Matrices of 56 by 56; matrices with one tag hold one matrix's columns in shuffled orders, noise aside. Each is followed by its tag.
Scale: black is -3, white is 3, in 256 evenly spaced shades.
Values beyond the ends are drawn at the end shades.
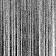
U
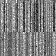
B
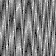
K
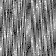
K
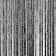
U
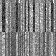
B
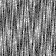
K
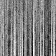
U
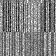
B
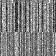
B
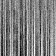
U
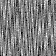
K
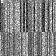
B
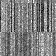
B
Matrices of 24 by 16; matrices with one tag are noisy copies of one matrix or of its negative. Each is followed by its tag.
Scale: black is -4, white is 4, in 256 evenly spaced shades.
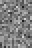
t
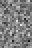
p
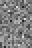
t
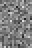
t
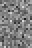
t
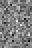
p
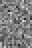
t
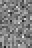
t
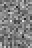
t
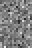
t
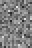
t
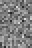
t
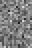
t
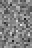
p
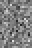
p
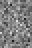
p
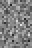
p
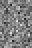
p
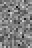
t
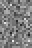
p
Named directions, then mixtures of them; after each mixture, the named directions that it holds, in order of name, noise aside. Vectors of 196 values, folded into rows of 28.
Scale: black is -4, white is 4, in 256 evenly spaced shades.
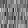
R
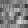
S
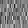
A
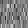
A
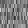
A, R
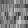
R, S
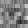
S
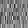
A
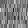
A, R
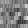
S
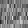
A, S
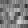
S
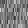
A, R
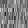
R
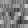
S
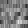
S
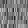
R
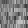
R, S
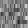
A, S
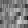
S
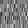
A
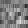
S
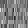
R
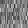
A, R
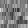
R, S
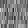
R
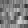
S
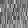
A, R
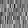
A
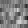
S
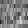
A, S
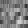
S
